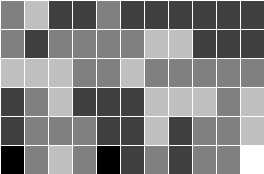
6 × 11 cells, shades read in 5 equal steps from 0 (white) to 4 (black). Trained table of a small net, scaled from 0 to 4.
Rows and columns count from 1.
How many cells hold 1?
15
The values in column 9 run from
1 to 3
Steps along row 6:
down down up up down down up down same down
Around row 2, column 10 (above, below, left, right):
3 2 3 3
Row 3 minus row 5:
-2 -1 -1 0 -1 -2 1 -1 0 0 1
